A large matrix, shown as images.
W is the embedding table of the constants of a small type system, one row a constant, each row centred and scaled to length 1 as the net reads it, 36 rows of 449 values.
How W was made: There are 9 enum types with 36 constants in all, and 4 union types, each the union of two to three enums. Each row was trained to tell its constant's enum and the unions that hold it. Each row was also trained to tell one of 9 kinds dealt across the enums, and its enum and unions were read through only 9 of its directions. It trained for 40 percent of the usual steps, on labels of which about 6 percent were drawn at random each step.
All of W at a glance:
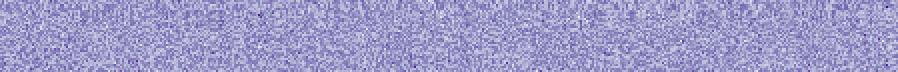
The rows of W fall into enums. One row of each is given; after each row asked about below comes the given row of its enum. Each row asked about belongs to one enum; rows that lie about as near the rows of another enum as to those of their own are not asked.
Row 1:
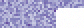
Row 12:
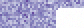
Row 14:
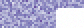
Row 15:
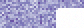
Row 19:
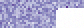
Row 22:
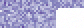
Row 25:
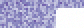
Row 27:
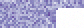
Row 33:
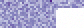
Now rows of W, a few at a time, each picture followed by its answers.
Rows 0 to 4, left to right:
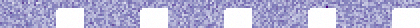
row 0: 33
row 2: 14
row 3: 14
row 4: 19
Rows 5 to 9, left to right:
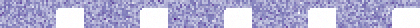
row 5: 25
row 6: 12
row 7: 12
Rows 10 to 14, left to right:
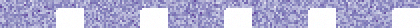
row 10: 25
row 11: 14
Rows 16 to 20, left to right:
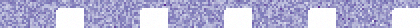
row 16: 19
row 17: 1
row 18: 27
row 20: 19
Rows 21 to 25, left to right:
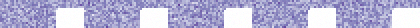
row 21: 1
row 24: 27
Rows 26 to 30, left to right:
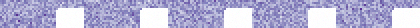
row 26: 1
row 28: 22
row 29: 33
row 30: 27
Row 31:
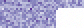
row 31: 27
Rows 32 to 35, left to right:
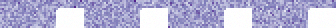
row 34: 1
